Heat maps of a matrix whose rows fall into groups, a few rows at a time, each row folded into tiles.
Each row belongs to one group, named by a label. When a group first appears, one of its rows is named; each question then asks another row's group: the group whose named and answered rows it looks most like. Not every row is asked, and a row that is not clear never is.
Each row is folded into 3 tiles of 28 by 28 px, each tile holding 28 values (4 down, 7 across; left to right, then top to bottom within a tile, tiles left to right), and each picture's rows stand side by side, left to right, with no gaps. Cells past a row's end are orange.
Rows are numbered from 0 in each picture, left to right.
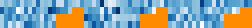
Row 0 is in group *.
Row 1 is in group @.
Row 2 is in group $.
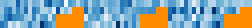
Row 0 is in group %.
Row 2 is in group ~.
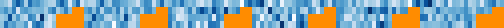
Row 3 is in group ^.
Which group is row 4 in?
~
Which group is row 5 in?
^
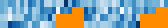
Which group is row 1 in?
*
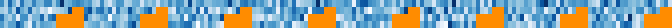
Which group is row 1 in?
~
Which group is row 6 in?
$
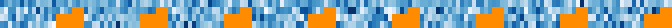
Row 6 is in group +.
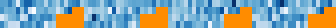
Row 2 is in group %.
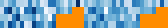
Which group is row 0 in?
+
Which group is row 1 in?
+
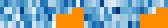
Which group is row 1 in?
@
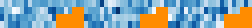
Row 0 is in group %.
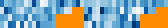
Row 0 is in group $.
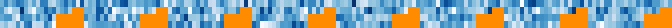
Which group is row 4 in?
@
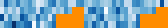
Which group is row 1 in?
+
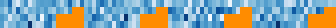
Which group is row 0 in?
^
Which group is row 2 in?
*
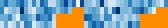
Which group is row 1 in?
@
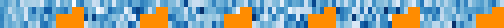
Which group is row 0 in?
~
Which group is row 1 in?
%
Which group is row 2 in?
@
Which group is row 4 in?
*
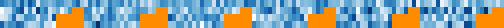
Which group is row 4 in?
+
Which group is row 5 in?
~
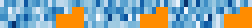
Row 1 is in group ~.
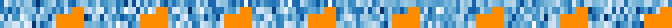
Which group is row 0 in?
$
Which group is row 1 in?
$
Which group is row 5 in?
*
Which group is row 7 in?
*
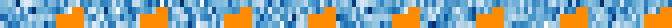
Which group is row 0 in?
@
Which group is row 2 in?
~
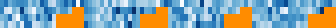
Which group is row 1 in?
~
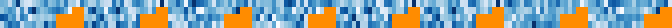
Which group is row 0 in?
@
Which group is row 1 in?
+
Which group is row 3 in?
$
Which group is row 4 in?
+
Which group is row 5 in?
+
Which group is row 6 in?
^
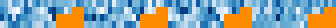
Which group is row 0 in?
%
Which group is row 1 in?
%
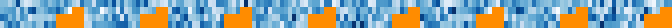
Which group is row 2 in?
+
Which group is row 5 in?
@
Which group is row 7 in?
%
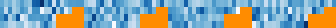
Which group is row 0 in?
$
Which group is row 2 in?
@
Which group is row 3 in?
*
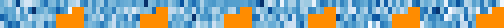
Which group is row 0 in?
@
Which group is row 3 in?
^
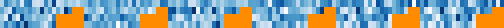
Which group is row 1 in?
$
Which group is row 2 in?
~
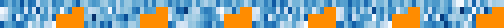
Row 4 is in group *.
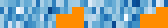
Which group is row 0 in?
*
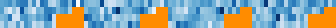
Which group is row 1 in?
@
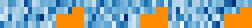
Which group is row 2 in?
%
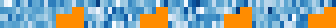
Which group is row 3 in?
^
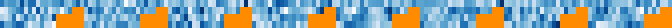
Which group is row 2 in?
+
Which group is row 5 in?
~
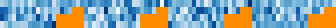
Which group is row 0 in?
*
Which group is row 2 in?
~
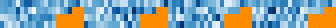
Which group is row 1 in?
~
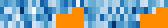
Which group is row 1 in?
*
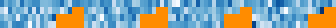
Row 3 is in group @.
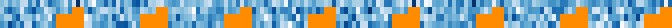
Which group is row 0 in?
+
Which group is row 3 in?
~
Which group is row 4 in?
+
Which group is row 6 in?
%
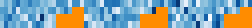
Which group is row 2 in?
^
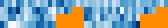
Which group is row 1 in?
*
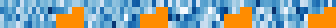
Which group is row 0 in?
*
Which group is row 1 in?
^
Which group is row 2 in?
%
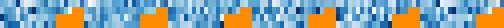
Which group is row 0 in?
@
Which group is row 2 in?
*
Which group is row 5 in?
@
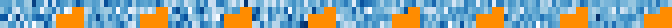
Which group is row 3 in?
*
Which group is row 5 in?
~
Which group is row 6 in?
$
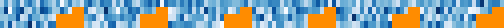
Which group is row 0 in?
*
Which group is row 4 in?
*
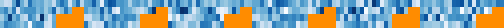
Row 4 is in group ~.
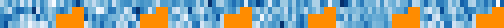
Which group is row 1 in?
%
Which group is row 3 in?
^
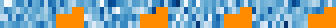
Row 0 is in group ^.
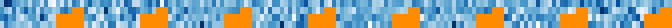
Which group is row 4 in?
$
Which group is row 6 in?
$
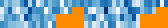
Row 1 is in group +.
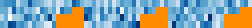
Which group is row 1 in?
*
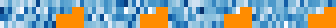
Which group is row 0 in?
*
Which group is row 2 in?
@
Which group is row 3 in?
$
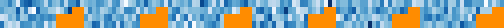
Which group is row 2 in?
$
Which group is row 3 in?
+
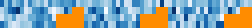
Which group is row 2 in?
*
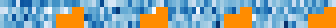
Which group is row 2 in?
~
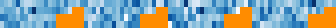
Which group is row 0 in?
@
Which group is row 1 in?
^
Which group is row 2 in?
@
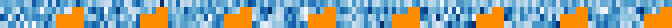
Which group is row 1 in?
+
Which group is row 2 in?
^
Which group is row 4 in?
~
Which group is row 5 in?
*
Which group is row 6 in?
*
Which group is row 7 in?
%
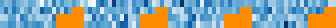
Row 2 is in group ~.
